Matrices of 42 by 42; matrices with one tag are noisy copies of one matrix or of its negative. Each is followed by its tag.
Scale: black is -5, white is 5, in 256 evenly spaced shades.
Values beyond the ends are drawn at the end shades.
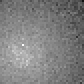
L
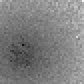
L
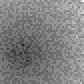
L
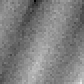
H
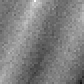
H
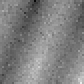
H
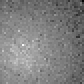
L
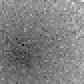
L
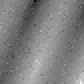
H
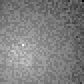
L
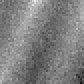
H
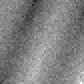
H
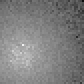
L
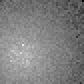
L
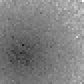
L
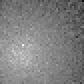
L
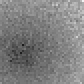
L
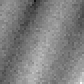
H
